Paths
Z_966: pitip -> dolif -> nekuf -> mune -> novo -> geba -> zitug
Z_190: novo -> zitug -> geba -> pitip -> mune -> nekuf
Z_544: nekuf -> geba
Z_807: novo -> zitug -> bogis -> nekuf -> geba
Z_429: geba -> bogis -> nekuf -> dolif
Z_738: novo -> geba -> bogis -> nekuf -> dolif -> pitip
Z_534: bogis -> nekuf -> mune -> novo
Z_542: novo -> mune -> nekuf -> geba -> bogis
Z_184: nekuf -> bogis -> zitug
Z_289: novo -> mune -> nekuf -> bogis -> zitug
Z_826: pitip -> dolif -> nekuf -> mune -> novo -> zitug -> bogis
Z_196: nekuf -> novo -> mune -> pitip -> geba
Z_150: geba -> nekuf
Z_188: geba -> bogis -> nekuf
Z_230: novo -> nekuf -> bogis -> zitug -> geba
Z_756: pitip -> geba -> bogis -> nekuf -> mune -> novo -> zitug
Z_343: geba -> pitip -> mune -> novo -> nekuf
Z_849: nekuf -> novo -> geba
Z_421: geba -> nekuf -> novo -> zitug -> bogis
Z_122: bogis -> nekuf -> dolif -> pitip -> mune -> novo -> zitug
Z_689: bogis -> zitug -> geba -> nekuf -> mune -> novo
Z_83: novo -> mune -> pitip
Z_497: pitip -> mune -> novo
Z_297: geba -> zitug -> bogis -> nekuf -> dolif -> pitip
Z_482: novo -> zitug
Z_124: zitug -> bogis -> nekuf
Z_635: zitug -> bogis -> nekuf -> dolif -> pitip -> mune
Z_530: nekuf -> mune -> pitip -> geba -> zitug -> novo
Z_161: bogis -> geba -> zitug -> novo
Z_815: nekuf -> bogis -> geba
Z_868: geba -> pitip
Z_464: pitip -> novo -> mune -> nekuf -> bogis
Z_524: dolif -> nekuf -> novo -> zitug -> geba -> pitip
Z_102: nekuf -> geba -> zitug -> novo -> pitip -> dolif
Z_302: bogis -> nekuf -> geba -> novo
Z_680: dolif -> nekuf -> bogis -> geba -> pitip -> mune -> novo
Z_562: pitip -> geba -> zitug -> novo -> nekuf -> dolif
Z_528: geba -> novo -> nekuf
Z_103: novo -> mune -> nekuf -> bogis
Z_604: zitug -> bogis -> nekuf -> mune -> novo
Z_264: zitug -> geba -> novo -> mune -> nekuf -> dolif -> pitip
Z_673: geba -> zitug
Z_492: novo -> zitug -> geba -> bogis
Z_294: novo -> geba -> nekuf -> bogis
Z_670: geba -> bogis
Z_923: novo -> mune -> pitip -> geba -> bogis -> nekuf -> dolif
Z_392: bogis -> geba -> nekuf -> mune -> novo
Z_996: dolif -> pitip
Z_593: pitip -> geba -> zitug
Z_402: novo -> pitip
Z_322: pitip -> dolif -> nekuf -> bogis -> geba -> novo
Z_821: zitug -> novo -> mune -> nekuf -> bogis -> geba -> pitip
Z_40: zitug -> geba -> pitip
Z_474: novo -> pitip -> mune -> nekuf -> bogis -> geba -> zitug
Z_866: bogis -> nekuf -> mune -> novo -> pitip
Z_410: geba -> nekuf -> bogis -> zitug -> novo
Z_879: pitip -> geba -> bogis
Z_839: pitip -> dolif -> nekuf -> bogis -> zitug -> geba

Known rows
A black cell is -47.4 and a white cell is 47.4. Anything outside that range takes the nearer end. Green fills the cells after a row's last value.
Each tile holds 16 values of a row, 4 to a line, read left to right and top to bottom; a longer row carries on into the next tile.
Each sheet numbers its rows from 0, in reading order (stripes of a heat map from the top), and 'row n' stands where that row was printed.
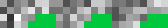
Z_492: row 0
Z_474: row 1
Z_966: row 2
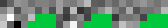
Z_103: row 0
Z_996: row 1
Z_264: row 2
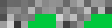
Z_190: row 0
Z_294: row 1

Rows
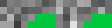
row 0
Z_635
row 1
Z_297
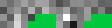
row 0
Z_322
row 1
Z_464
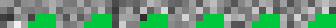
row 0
Z_102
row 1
Z_544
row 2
Z_680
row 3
Z_302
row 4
Z_542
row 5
Z_807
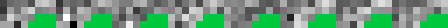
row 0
Z_689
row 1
Z_604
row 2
Z_738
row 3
Z_421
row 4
Z_923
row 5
Z_673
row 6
Z_756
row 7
Z_122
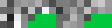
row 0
Z_879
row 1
Z_849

